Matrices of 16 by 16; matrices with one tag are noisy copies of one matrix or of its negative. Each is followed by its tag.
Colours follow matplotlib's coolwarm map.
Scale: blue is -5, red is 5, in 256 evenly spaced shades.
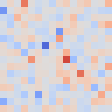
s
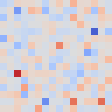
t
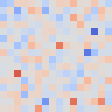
t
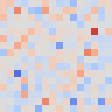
t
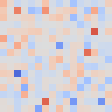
t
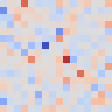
s
